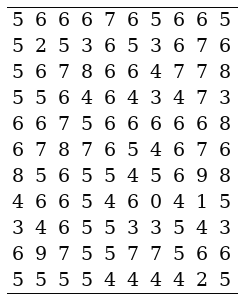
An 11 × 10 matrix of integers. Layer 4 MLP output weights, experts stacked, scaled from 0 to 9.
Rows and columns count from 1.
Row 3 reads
5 6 7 8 6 6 4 7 7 8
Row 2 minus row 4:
0 -3 -1 -1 0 1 0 2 0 3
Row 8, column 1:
4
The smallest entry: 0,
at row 8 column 7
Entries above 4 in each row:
10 7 9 5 10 9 9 5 4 10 5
